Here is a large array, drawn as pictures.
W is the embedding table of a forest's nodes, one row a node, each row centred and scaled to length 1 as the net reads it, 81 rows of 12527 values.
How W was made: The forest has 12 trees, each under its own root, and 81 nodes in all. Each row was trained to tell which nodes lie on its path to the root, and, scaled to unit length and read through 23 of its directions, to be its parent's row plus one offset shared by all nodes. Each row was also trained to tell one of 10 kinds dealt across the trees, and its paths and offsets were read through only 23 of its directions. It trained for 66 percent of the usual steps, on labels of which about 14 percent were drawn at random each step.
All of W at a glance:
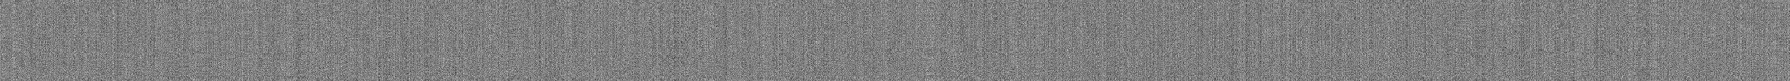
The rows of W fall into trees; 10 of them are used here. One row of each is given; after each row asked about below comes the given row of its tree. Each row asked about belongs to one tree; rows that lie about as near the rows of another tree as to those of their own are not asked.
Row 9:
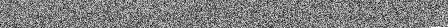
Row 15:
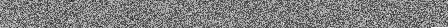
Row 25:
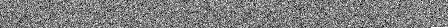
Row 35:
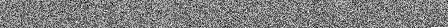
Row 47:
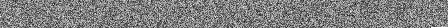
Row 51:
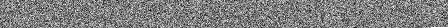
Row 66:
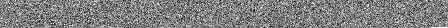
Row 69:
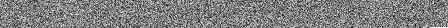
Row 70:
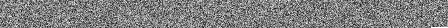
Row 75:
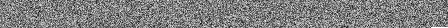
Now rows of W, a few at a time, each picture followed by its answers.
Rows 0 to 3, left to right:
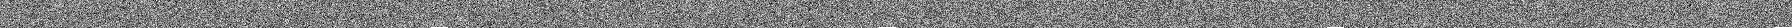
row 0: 66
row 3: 69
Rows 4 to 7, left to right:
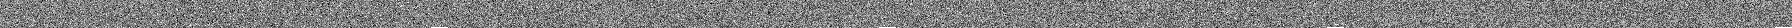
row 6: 25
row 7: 75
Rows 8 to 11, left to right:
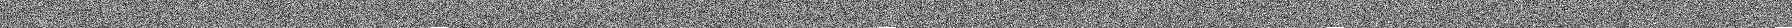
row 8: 75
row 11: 25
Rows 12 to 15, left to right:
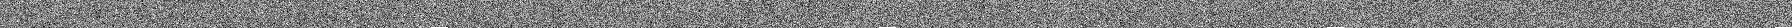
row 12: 66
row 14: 35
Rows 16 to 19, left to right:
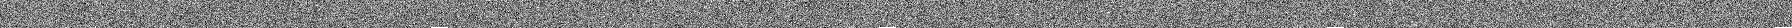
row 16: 35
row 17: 25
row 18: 66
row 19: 69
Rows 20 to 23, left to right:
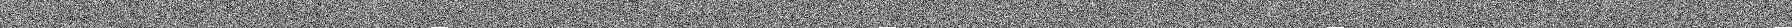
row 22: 69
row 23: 66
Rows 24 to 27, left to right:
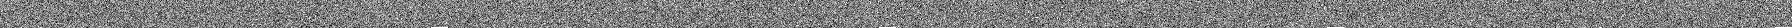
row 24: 35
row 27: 51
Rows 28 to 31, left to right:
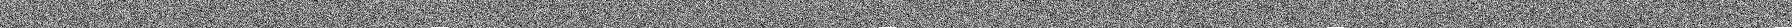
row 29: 35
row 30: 47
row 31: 66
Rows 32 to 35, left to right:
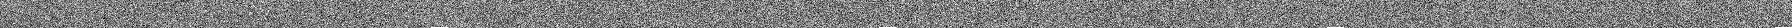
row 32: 25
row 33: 15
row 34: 51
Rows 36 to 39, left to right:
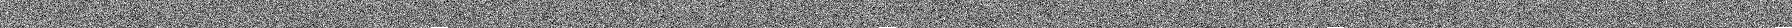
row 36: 35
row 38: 70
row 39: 35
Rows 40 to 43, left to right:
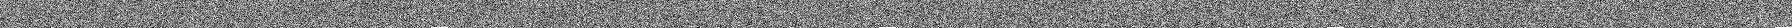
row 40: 47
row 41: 25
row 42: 25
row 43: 25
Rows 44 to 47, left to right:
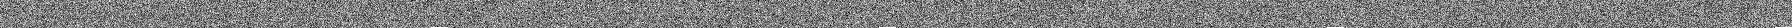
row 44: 9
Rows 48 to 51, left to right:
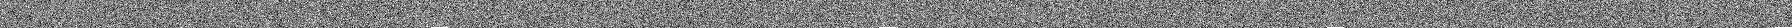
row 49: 70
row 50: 70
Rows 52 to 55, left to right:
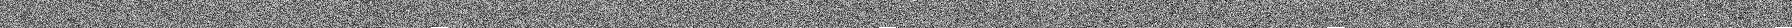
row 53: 15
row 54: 35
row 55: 47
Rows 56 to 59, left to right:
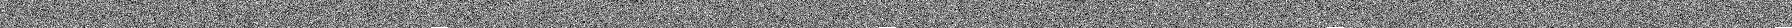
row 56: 47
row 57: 25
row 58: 66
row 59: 15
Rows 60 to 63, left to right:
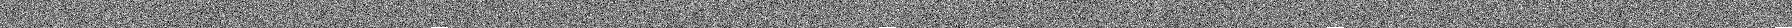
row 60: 51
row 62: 66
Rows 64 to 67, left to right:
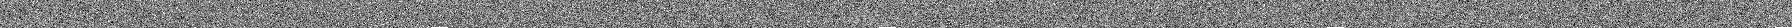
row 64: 35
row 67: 70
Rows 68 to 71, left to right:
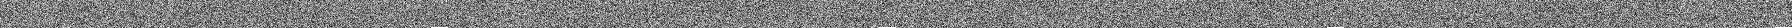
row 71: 9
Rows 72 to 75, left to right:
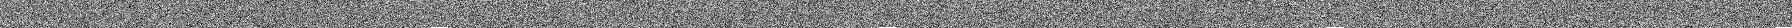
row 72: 35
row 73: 66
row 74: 66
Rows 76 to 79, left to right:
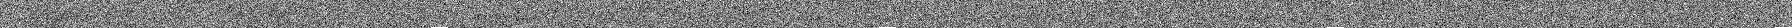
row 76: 15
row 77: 9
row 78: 9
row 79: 25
